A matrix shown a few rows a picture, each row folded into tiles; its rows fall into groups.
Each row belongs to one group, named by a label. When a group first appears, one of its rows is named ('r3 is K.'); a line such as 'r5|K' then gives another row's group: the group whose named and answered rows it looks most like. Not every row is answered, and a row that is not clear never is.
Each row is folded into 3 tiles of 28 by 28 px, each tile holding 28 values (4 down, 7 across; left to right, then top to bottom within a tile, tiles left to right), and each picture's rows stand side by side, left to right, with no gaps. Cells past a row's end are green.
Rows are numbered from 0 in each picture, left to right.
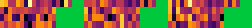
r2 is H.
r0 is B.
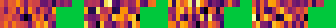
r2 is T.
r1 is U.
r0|T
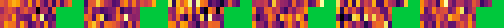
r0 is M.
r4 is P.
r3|U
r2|T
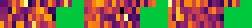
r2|H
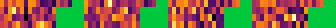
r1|U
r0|T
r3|M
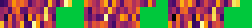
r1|B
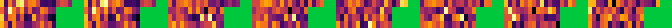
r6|H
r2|T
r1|T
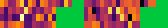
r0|B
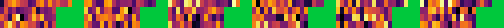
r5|T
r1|U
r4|P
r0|M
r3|T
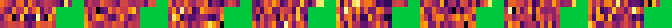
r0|B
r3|P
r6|M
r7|H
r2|T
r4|T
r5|U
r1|H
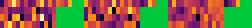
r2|B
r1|B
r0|M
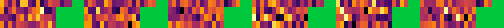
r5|B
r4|H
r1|U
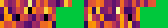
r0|B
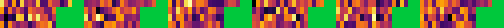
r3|M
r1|H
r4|H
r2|T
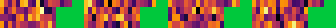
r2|B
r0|P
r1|U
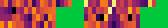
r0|B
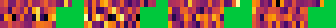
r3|U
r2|U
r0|B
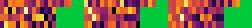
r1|H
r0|M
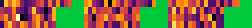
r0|M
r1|U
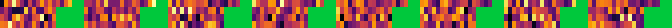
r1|P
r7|T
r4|H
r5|U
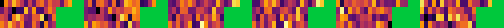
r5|P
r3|P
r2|P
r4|T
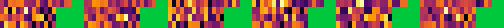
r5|B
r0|M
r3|T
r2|H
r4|U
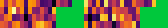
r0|T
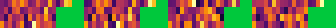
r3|U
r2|P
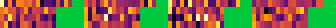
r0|H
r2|P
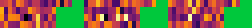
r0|H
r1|M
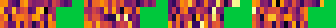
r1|T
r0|U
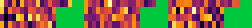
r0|P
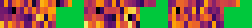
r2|M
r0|B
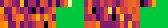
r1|B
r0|U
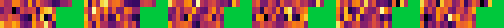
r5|U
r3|B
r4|H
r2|B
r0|T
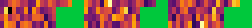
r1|U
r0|M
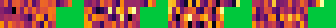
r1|H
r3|P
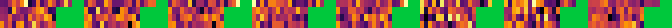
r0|P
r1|U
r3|H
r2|U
